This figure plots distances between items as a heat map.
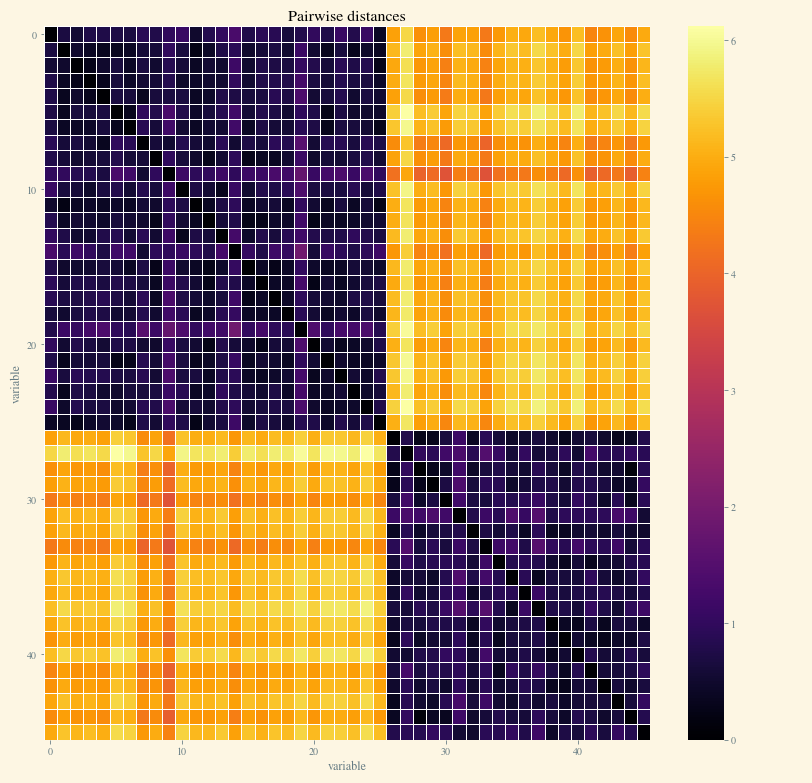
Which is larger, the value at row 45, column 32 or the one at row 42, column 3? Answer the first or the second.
the second
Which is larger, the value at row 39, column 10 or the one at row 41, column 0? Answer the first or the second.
the first
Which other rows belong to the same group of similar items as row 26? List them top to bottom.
27, 28, 29, 30, 31, 32, 33, 34, 35, 36, 37, 38, 39, 40, 41, 42, 43, 44, 45
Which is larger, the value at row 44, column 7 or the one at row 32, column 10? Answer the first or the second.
the second
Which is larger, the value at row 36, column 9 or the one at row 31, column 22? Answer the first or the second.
the second
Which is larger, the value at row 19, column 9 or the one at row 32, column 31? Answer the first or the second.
the first
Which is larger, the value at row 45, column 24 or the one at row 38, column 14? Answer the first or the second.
the first
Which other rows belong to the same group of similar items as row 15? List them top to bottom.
0, 1, 2, 3, 4, 5, 6, 7, 8, 9, 10, 11, 12, 13, 14, 16, 17, 18, 19, 20, 21, 22, 23, 24, 25
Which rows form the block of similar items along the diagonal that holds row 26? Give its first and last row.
26 to 45
